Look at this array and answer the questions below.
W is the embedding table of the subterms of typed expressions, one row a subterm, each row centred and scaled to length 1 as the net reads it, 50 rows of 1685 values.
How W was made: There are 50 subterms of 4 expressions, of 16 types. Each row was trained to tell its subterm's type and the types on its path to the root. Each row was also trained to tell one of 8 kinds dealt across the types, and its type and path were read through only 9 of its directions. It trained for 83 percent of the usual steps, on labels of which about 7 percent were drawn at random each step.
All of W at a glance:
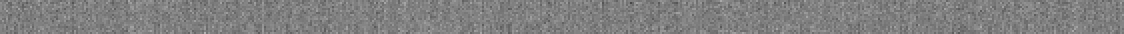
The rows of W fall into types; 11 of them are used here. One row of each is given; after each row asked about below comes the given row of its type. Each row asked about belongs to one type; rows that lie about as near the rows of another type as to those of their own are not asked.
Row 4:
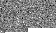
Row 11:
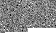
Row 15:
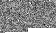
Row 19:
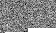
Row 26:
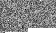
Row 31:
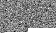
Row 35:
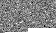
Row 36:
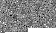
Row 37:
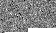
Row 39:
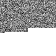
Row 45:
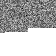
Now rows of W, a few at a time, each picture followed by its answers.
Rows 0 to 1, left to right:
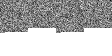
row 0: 45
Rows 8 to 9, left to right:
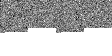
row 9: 31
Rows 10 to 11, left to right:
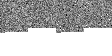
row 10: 15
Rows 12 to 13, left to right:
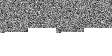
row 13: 36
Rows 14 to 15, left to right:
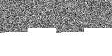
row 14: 45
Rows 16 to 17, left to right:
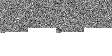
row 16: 36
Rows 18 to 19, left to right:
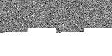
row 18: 35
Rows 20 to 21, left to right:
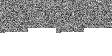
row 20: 19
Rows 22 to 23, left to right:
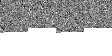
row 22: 15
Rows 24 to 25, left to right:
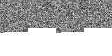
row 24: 31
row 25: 4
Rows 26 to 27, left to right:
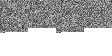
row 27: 4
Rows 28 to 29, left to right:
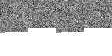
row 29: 4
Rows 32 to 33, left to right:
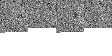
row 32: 15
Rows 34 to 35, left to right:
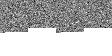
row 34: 36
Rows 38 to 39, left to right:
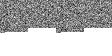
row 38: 31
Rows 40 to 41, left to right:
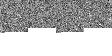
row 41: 15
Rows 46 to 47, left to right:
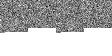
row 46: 4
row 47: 39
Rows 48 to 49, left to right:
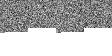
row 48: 45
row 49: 36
